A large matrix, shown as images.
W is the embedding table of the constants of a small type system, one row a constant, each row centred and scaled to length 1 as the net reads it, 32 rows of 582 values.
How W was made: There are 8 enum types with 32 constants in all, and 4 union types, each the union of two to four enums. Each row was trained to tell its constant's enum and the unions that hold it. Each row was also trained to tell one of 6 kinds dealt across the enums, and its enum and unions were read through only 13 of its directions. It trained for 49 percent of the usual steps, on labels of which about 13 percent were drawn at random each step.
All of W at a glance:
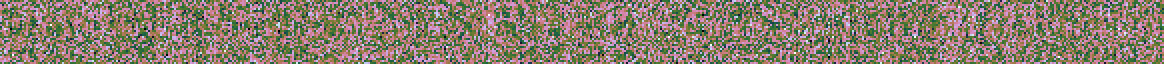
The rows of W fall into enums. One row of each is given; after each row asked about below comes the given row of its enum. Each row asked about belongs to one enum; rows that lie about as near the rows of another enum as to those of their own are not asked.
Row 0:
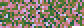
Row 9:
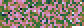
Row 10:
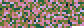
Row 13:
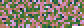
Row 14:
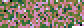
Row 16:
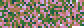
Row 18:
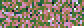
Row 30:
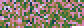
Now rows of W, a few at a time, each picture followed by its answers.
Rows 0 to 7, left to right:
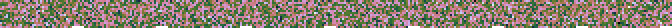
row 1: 30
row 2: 9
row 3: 13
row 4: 16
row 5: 9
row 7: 16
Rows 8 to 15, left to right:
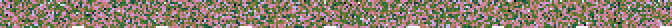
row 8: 10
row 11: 13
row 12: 0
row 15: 16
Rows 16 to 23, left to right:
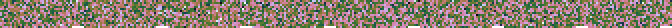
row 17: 0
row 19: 10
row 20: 18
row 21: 0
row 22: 30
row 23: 16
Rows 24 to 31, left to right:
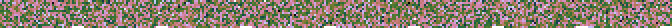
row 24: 9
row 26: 10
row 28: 0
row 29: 13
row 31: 18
